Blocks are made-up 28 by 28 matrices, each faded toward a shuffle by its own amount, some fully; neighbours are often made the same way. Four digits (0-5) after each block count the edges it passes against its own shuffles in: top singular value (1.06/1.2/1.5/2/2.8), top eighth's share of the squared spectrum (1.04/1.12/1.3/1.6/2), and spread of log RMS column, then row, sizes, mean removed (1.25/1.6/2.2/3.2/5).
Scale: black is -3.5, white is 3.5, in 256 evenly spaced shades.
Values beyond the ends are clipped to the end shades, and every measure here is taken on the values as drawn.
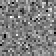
1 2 0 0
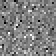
0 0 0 0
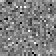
0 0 0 0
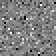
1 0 0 0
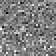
1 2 0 0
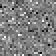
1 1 0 0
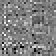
3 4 2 2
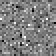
0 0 0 0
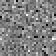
1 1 1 0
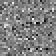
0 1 0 1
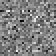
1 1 0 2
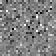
1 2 0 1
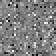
0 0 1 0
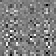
3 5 2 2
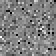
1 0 0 0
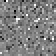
0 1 0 1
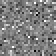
2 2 0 0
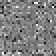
2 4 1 2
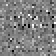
2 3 0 1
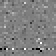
3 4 1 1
